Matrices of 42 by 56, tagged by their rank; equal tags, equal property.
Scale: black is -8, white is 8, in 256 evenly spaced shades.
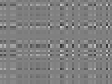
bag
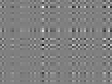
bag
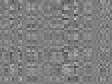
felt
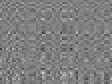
felt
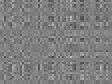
felt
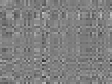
felt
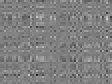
felt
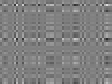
bag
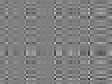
bag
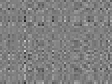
felt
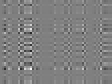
bag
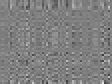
felt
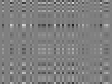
bag
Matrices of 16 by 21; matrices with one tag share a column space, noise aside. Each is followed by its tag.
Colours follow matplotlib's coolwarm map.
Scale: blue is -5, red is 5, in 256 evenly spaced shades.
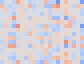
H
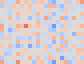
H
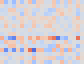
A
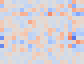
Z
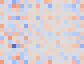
H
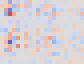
Z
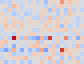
A
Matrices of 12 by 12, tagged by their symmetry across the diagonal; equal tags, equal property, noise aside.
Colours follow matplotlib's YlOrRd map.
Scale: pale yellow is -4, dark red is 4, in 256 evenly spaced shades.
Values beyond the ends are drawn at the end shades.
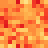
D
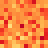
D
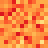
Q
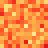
Q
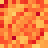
Q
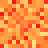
Q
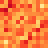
Q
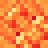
Q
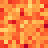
Q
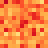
D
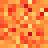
D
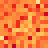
Q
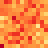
D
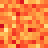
D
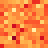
D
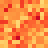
Q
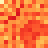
Q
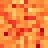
D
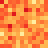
Q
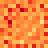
Q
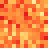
D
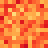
Q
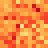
D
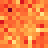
Q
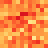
D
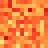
D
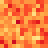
D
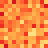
Q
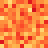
D
